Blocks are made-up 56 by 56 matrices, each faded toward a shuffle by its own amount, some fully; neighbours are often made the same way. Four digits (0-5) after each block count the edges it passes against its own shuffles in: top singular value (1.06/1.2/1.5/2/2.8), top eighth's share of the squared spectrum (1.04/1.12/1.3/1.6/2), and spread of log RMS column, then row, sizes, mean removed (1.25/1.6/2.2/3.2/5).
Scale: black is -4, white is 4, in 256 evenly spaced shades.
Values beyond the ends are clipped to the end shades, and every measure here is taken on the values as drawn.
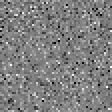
3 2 0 0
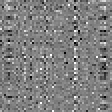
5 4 3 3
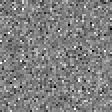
0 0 0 0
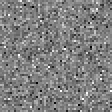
0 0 0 0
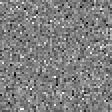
0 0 0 0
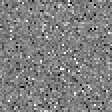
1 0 0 0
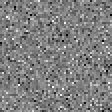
1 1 0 0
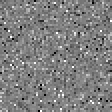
0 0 0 0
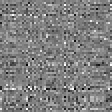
4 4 2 3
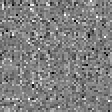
3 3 1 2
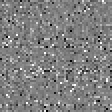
3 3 0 1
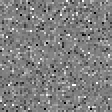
0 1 0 0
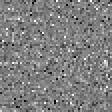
2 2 0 0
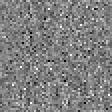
3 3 1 1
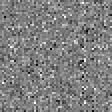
3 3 1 1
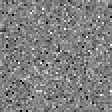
0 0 0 0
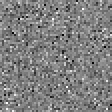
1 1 0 0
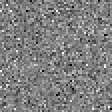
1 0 0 0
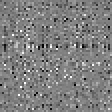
4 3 2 2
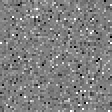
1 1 0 0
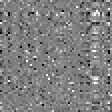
4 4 2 2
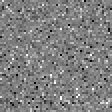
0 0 0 1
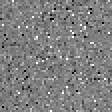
1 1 0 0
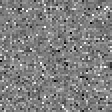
0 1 0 1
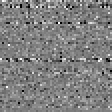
2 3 0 3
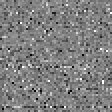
1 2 0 2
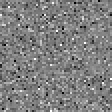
2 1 0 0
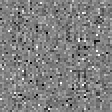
3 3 2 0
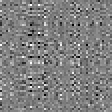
4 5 3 3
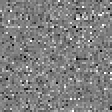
3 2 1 1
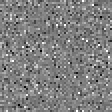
2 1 0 0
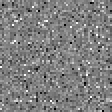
3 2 0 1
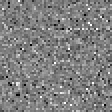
3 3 0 1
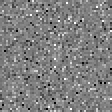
0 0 0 0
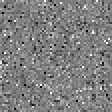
1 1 1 0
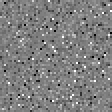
0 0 0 0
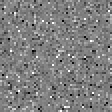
1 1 1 0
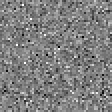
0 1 0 0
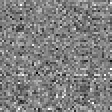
3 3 1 1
